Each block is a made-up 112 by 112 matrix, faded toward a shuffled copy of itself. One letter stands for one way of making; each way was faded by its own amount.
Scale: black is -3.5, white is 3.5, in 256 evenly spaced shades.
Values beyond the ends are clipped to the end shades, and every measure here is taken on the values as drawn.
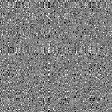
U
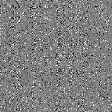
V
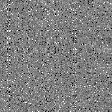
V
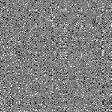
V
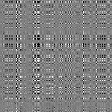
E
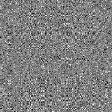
U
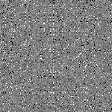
V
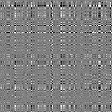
E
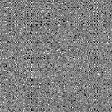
U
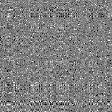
U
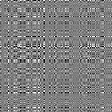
E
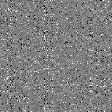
V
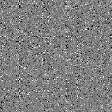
V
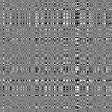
E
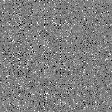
V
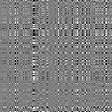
E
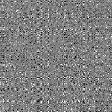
U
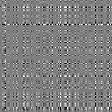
E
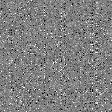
V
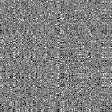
U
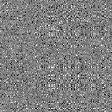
U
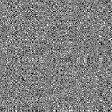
U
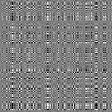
E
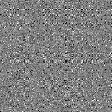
U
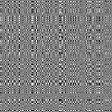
E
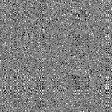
U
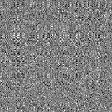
U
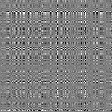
E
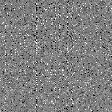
V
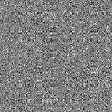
U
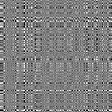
E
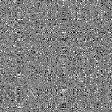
U
